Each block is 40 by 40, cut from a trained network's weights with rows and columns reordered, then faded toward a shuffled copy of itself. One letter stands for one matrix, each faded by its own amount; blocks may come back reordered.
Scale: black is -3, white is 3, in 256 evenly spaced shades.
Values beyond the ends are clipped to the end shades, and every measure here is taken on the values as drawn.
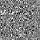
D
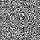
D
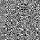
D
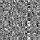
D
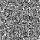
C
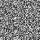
C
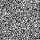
C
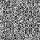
C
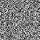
C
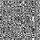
D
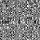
D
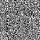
C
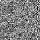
C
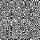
D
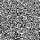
C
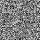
C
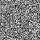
C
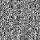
D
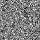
C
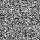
C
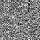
C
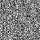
C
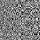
D
